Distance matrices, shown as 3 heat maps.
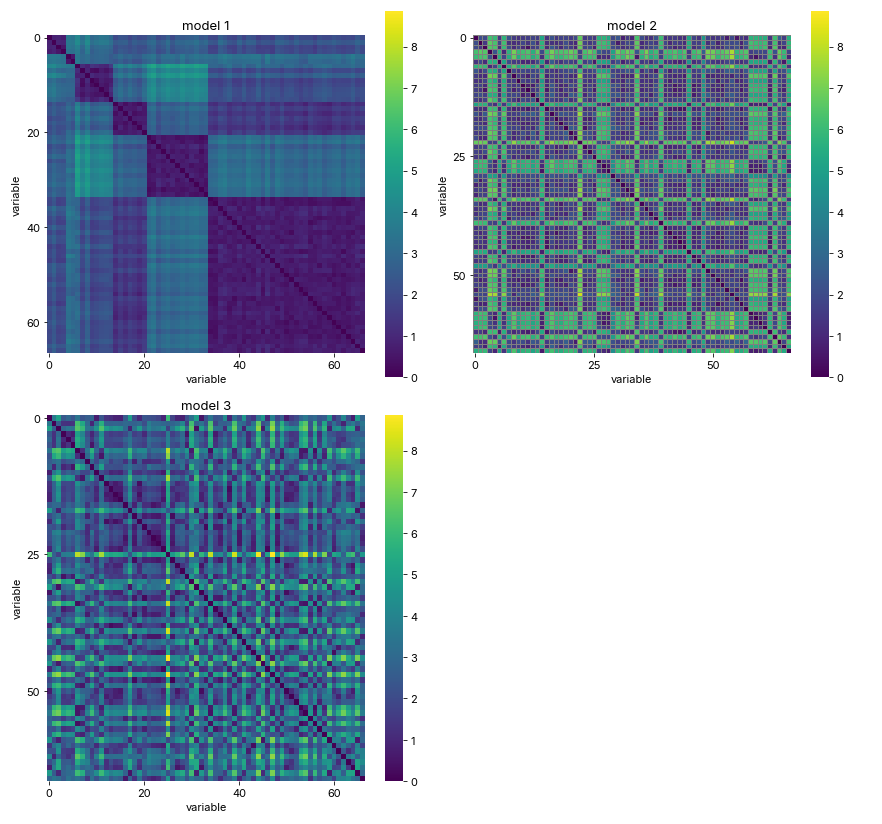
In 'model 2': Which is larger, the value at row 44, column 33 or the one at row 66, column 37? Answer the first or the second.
the second
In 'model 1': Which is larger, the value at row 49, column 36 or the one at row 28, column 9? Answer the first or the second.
the second
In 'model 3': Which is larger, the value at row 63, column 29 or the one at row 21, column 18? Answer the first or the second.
the first
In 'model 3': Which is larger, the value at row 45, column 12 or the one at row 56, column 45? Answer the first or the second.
the second
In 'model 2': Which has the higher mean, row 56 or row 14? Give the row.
14
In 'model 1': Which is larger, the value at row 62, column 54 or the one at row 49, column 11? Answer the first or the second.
the second
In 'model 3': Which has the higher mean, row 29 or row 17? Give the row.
17
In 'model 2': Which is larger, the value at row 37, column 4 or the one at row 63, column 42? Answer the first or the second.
the second
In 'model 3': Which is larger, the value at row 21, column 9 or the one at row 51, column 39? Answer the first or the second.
the second
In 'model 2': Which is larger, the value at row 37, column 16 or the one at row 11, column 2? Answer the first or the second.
the first
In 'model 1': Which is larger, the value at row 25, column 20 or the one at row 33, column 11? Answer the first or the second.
the second
